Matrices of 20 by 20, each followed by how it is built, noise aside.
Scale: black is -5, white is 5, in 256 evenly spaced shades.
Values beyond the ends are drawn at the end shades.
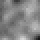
smooth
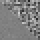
upper triangular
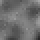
smooth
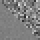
upper triangular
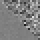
upper triangular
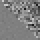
upper triangular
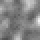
smooth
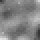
smooth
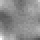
smooth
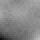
smooth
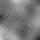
smooth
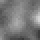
smooth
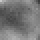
smooth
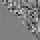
upper triangular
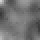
smooth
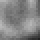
smooth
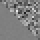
upper triangular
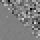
upper triangular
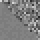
upper triangular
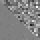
upper triangular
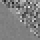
upper triangular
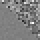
upper triangular
